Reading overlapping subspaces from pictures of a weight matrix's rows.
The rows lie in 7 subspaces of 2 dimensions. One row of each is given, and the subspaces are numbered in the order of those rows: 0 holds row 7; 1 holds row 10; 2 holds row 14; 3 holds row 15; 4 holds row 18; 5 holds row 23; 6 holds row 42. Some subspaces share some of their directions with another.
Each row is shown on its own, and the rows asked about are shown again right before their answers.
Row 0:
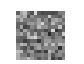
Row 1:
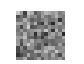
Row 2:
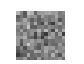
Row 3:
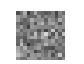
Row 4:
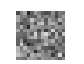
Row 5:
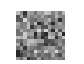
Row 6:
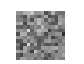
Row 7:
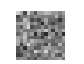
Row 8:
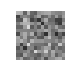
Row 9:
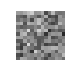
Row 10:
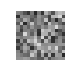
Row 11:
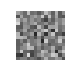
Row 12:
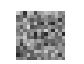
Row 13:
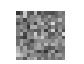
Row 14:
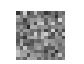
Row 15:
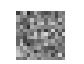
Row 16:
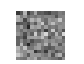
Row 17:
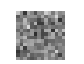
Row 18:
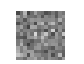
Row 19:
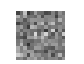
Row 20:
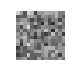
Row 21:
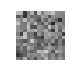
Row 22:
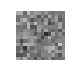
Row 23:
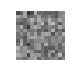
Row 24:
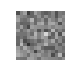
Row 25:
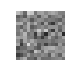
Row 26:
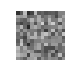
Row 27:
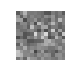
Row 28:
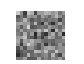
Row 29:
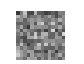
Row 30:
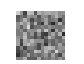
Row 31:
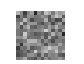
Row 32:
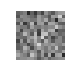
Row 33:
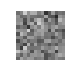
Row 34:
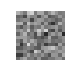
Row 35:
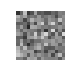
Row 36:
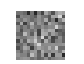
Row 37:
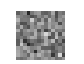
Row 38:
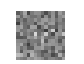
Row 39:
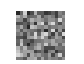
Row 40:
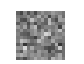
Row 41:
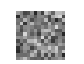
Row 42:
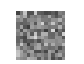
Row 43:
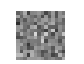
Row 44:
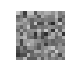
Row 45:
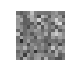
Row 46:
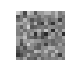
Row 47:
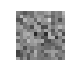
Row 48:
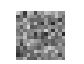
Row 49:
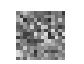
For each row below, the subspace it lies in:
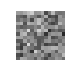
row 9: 2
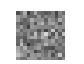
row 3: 3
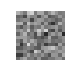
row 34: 2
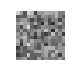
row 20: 5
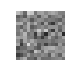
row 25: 2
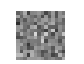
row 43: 4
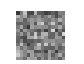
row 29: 6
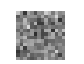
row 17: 2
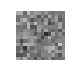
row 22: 6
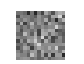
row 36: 1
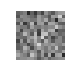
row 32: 1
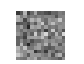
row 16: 0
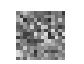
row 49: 5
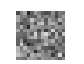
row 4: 3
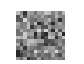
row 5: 5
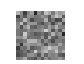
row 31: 1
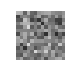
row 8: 0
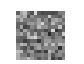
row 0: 6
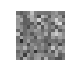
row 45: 0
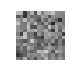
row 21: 3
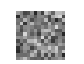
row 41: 1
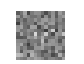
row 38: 4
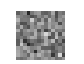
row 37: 3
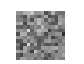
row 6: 2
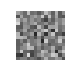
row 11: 4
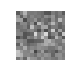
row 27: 5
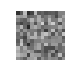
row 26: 5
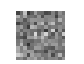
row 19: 4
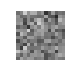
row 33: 2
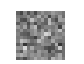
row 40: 6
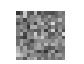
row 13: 3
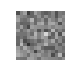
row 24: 3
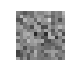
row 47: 5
